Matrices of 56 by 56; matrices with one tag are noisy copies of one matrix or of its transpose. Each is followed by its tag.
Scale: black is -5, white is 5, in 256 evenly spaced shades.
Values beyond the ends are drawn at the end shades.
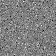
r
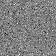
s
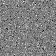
r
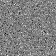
s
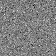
s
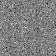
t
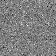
t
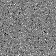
s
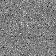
t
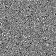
r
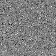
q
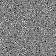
t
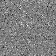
t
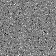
s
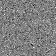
s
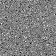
r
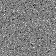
s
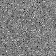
q
